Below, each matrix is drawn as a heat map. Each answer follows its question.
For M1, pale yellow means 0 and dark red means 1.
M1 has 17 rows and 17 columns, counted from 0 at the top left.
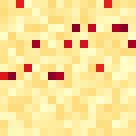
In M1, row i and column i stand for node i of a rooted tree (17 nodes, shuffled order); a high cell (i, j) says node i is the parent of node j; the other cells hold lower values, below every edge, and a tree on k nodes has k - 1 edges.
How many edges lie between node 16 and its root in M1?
1
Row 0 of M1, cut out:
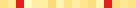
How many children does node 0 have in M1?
2
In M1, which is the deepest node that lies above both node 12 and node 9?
8
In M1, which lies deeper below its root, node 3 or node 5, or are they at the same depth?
node 3
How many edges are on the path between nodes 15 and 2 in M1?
4
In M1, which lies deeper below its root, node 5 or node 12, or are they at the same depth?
node 12
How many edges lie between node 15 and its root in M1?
3
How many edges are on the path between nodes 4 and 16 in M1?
2
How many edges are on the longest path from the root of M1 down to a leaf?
5
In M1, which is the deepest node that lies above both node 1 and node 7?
9
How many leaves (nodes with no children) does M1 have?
12
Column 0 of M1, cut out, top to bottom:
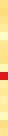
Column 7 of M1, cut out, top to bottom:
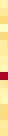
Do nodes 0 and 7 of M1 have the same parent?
yes
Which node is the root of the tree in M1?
5
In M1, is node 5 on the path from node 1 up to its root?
yes
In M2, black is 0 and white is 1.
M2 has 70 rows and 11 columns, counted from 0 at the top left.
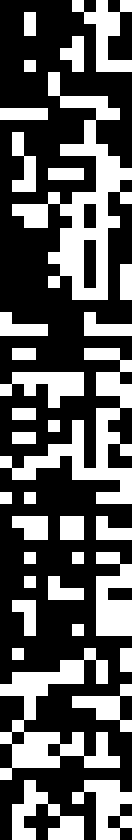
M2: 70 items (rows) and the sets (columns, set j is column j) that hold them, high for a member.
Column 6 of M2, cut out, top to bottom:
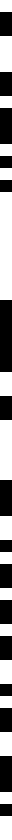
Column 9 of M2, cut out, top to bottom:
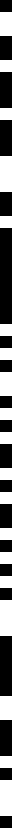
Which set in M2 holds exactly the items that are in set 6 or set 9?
8
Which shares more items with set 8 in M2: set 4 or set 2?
set 2
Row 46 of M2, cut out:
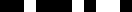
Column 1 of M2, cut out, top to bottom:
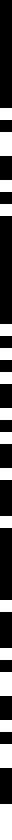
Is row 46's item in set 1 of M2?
no
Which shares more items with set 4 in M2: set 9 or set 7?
set 9
